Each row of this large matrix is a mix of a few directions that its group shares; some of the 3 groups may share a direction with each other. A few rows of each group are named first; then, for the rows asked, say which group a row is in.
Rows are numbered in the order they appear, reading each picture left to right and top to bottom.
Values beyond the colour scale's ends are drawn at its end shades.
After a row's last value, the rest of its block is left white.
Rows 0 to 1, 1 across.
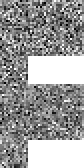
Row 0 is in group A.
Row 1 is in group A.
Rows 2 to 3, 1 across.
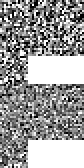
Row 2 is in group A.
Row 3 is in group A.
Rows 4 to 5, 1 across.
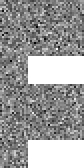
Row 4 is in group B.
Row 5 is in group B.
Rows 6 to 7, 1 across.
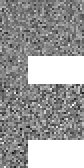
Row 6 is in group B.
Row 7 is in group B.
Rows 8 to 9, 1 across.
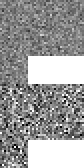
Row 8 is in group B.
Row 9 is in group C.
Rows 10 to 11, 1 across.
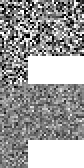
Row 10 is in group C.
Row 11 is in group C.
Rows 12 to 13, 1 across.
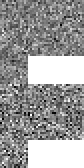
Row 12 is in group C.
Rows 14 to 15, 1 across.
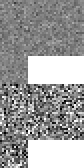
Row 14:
C
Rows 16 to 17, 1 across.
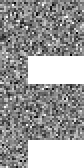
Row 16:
A
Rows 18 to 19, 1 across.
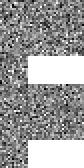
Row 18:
C
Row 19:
A
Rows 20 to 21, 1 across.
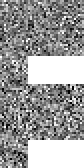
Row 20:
C
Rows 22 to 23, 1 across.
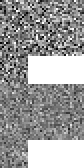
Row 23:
C
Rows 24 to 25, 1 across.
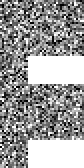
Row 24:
C
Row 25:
B
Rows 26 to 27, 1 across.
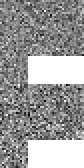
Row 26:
B
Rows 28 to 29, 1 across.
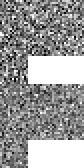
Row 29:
B
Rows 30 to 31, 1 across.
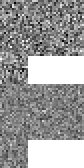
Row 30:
C
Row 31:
B
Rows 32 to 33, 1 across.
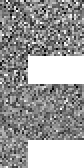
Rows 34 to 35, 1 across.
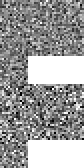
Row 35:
B
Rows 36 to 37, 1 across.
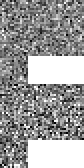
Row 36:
C
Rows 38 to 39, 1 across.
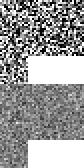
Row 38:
B
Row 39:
B
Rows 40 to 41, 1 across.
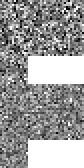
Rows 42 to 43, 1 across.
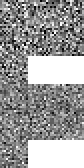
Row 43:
A
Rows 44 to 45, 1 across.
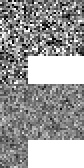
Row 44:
C
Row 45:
A
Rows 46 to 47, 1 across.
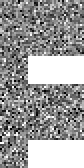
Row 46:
A
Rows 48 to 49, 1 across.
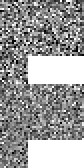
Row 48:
A
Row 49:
B
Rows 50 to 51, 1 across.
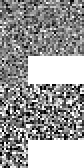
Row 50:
A
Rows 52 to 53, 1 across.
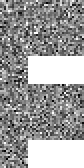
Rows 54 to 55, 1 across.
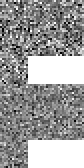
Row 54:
A
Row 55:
A
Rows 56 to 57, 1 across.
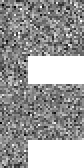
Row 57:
A
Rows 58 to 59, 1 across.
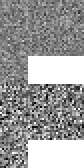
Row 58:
A
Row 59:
B
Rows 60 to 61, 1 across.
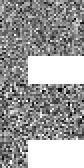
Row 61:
C
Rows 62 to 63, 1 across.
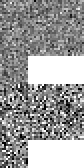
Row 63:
A
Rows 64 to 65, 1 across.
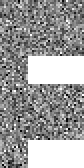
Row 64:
A
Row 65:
C
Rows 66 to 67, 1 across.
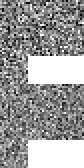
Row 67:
B
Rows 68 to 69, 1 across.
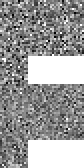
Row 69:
C
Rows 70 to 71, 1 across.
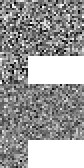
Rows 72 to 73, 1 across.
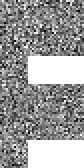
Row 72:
A
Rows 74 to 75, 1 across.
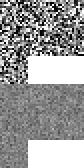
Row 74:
B
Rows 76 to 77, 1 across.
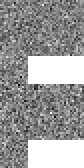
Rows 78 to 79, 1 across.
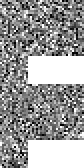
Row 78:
B
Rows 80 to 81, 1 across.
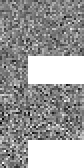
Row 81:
A
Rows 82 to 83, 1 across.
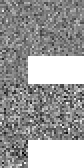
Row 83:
C
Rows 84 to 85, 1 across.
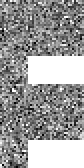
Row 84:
C
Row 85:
C
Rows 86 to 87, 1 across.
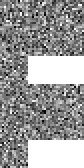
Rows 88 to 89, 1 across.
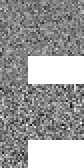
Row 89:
C
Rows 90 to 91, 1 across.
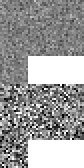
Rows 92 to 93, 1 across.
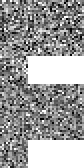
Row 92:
C
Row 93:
B
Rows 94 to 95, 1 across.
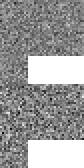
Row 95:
B
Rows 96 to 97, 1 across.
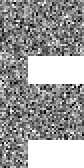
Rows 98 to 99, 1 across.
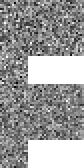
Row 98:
A
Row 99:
C
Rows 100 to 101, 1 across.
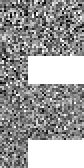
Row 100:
A
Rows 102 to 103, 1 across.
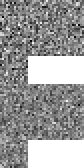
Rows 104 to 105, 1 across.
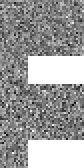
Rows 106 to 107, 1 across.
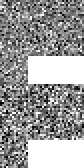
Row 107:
B
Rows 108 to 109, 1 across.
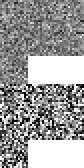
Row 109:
C
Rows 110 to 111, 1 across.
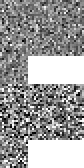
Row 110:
B
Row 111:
C
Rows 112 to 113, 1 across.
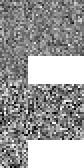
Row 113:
C
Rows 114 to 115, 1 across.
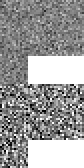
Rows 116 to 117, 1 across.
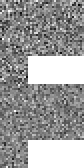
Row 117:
A
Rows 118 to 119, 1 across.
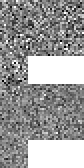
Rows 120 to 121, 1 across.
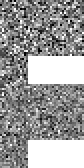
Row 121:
B
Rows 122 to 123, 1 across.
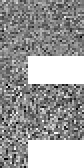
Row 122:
C
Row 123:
B
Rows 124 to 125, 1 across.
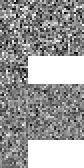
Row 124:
C
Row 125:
B
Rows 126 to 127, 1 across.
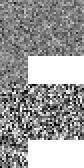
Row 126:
C
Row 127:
C
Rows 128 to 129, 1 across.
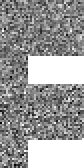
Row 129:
A
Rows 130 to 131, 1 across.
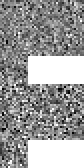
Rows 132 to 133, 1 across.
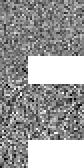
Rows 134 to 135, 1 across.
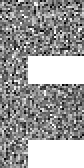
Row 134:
A
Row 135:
B
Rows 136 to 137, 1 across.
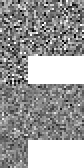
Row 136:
A
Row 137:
C
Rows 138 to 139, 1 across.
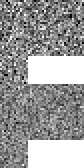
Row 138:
B
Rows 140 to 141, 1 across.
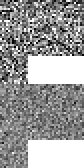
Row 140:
A
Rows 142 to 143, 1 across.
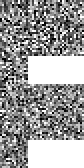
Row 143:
B
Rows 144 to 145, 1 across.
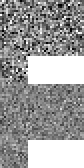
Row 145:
C
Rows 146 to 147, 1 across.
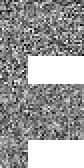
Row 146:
A
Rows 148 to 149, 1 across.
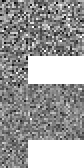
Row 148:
C
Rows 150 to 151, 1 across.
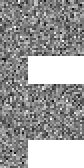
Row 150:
A
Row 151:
A
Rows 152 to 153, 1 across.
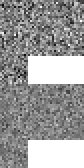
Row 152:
C
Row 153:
C
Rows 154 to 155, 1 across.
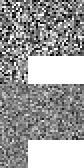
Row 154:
B
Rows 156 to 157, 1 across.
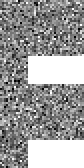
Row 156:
A
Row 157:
A
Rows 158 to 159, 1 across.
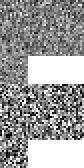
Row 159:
B
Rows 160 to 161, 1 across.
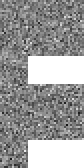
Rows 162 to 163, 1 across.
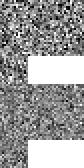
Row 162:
C
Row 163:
C
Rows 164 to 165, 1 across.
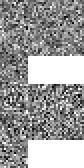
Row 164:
A
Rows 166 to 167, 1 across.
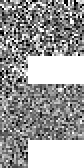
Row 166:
C
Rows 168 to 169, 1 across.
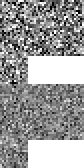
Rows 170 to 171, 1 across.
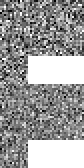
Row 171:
B
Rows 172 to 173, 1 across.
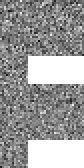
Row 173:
B
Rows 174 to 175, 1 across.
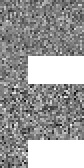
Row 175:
C
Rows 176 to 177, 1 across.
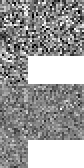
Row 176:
A
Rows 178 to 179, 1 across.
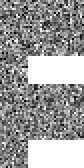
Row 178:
C
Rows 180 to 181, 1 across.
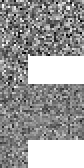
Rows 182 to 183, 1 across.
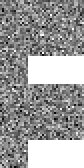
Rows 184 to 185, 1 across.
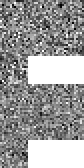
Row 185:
C
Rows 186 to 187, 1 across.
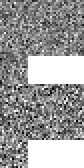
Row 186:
C
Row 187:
A
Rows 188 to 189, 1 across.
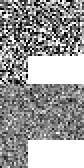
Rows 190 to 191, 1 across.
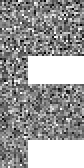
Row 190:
A
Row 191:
C
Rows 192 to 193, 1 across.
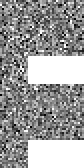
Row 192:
C
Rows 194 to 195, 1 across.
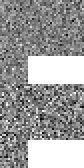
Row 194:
B
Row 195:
B
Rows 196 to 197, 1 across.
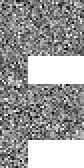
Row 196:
C
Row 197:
A
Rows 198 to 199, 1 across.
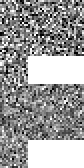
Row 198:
B
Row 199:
A
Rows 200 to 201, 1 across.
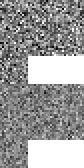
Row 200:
B
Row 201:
B
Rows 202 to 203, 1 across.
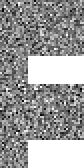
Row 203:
A
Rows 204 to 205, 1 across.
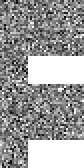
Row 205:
C
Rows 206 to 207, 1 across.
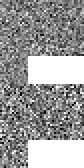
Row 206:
B
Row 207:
B
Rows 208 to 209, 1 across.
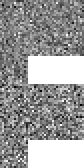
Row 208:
C
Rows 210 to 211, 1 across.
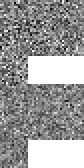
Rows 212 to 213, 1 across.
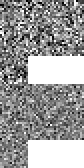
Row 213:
B
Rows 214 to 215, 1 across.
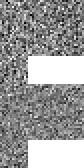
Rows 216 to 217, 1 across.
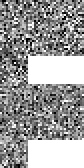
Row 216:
C
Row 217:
A
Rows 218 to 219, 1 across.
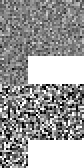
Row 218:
B
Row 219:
B
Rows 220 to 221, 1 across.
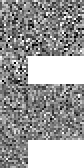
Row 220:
C
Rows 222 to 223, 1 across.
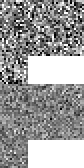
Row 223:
A
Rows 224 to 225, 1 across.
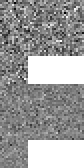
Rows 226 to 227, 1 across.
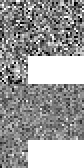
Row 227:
C
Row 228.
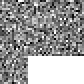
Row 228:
A
